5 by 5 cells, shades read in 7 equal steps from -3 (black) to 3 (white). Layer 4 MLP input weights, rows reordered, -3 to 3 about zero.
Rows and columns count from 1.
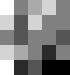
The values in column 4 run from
-3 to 2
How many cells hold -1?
4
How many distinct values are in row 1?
4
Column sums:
10 -3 2 -3 -4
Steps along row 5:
down up down same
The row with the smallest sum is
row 5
